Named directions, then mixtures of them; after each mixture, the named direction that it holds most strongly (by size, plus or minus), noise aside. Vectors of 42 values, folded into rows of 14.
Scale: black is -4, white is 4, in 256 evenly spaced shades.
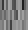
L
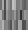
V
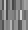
V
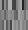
L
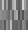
L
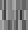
V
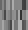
V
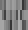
V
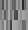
L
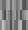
V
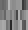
L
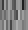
L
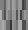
V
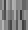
V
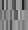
L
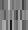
L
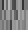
L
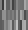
V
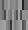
L
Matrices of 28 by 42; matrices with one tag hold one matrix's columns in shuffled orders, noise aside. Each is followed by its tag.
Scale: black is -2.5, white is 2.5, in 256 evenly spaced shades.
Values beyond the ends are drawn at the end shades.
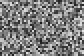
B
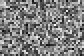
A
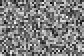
B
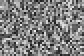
A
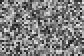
A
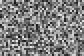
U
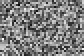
B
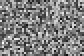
A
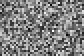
B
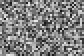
B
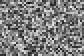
B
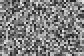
U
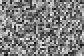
A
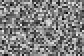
B
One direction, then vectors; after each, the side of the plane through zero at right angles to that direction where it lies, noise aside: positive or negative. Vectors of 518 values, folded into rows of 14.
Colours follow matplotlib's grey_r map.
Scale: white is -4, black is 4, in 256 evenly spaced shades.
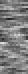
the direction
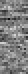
positive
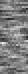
positive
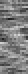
positive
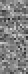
positive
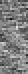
positive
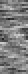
positive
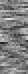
negative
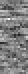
negative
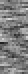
negative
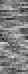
positive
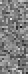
negative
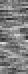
positive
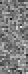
positive
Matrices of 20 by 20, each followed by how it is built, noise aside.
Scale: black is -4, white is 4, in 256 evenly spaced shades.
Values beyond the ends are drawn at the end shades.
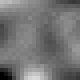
smooth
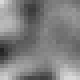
smooth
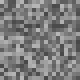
noise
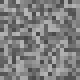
noise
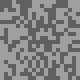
noise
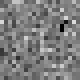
noise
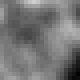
smooth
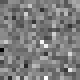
noise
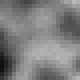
smooth
